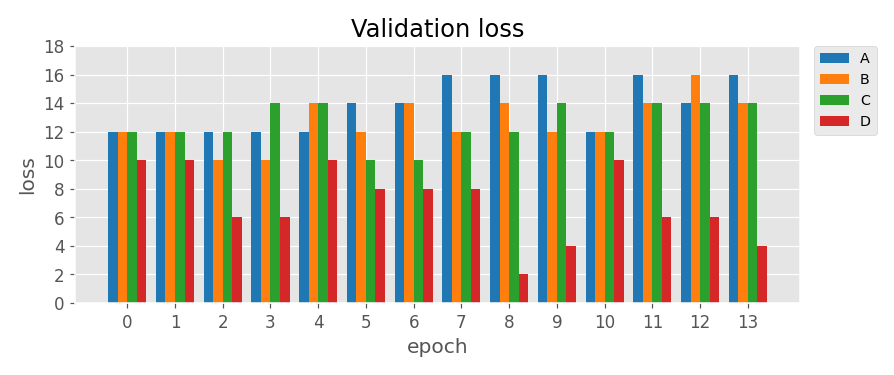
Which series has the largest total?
A
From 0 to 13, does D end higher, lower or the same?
lower
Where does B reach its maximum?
12
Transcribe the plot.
Title: Validation loss
x-axis: epoch, ticks 0 1 2 3 4 5 6 7 8 9 10 11 12 13
y-axis: loss, ticks 0 2 4 6 8 10 12 14 16 18
Legend: A, B, C, D
Values:
A: 12 12 12 12 12 14 14 16 16 16 12 16 14 16
B: 12 12 10 10 14 12 14 12 14 12 12 14 16 14
C: 12 12 12 14 14 10 10 12 12 14 12 14 14 14
D: 10 10 6 6 10 8 8 8 2 4 10 6 6 4
